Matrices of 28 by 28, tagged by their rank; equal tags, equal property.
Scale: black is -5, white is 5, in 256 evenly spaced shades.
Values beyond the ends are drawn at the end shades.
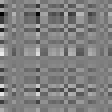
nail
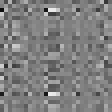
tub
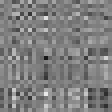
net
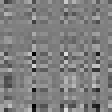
net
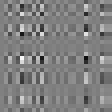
nail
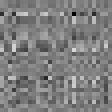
tub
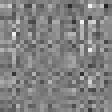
tub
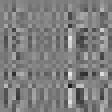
net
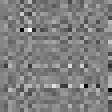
tub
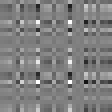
nail
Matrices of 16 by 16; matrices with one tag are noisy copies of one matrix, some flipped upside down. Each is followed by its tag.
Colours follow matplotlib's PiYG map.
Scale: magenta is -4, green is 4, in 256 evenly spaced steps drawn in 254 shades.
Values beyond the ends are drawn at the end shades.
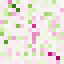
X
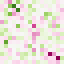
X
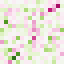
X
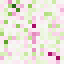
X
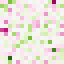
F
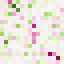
X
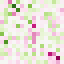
X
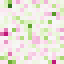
F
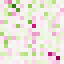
X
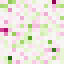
F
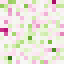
F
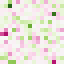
F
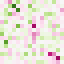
X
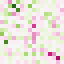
X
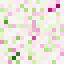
X
